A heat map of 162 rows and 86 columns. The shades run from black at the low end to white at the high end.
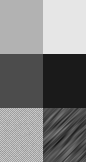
It is made of 3 by 2 panels. Panel 1,1: high, flat. Panel 1,2: very high, flat. Panel 2,1: low, flat. Panel 2,2: very low, flat. Panel 3,1: high, checkered. Panel 3,2: low, slanting up to the right.
